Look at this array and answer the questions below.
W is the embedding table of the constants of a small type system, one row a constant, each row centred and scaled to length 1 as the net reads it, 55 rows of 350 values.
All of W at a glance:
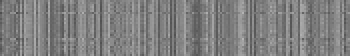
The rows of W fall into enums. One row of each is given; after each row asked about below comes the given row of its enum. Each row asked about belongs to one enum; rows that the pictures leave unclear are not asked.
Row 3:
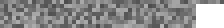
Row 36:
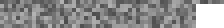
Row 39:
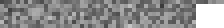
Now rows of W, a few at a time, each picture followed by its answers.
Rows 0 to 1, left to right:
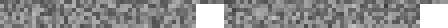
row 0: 36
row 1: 39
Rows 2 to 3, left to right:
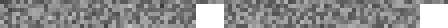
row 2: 39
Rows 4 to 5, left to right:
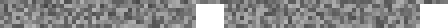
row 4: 3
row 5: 36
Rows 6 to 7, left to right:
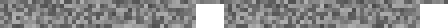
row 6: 3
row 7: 3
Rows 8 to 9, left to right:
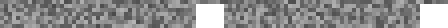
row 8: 3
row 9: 36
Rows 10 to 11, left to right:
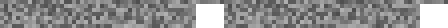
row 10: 3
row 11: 3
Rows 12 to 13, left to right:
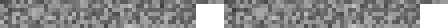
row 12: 39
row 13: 39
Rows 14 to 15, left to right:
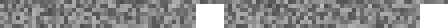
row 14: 36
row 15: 3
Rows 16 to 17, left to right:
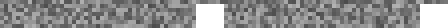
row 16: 3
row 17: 36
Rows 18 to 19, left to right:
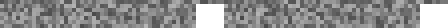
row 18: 36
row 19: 36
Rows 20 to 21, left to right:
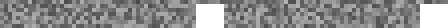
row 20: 3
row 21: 36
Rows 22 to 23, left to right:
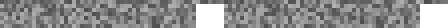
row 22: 36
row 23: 36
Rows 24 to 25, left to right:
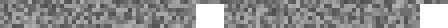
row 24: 3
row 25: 36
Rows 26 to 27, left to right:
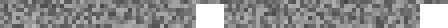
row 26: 3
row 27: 36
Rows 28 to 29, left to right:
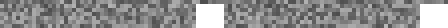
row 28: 36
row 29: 3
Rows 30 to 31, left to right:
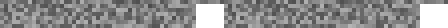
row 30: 3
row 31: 3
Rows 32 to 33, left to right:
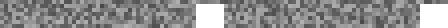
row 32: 3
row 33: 36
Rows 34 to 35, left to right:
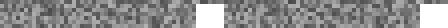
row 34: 36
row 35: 36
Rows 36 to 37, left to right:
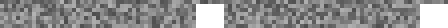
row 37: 3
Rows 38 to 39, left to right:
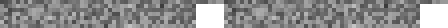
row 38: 39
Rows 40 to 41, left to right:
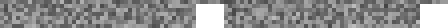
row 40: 3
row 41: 39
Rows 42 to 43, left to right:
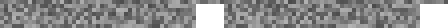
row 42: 3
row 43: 3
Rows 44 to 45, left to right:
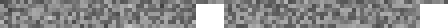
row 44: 39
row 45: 3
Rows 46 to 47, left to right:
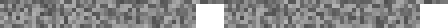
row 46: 36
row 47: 36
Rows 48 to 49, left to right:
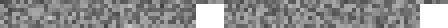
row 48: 39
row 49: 36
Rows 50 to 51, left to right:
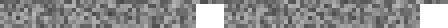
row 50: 36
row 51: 36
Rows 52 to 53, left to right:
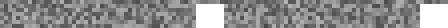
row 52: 3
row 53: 36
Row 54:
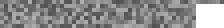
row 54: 3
